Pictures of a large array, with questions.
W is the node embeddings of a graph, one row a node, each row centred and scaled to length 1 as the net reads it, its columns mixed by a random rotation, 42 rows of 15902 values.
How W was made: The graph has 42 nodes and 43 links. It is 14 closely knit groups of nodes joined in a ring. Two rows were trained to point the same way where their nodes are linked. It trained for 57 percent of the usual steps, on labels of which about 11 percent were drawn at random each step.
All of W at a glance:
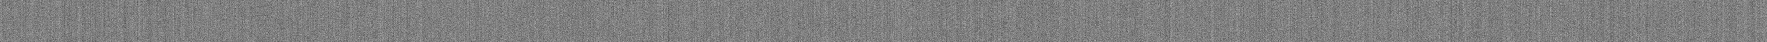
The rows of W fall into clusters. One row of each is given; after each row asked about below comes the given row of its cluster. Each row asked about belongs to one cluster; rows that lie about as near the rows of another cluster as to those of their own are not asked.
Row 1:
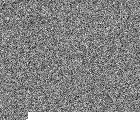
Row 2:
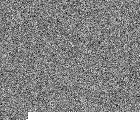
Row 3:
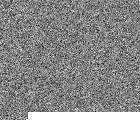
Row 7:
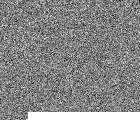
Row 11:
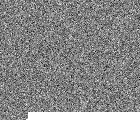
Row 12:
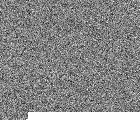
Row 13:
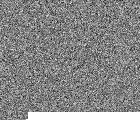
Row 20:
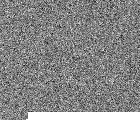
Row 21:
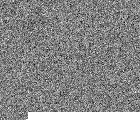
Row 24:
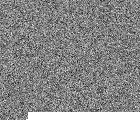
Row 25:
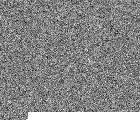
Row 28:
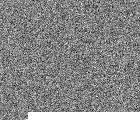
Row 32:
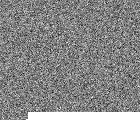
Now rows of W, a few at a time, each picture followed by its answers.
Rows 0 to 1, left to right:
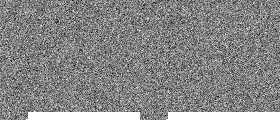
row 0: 32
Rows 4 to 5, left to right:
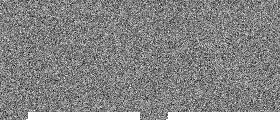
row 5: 1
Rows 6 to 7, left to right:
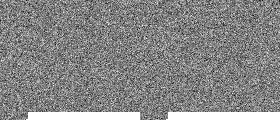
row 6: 12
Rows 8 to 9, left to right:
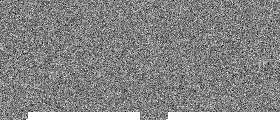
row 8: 20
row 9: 28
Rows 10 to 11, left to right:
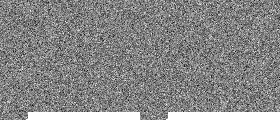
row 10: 24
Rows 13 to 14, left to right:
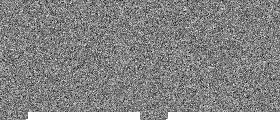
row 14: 28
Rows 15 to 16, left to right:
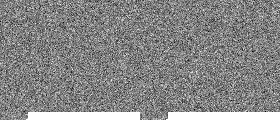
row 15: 11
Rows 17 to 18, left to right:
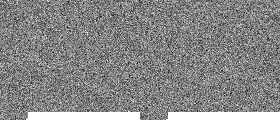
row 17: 7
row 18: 25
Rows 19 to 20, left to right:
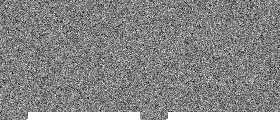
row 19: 13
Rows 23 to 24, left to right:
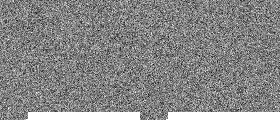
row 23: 21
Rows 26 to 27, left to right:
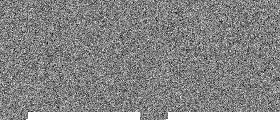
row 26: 20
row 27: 21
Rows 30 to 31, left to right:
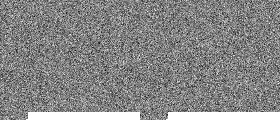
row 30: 2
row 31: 1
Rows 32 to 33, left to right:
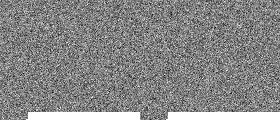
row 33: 25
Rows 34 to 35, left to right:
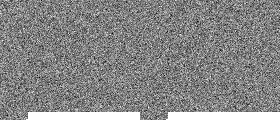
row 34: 3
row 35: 32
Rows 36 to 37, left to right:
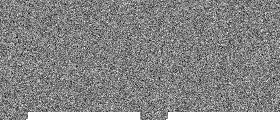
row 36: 12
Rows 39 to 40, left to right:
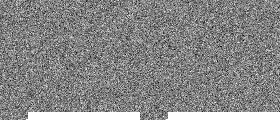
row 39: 11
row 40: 24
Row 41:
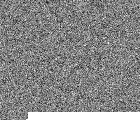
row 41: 13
